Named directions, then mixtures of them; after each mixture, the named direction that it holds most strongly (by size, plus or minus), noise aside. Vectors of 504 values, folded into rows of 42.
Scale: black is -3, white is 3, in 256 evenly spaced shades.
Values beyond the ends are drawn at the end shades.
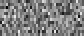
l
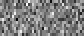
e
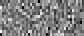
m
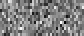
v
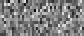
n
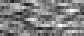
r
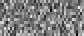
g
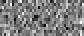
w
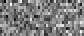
w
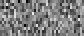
l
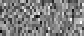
m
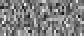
l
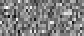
l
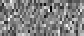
g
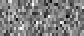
v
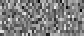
m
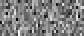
l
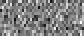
w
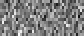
e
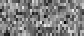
v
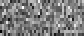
m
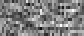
r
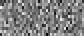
m
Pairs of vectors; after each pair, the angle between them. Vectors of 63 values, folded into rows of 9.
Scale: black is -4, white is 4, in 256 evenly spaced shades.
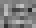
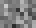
partly aligned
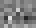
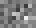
partly opposed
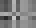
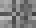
nearly opposite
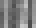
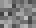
partly aligned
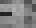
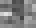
nearly opposite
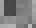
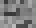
partly aligned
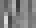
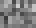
partly opposed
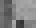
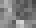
nearly opposite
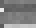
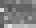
nearly parallel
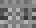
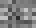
nearly opposite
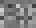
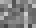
partly opposed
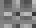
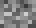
partly aligned
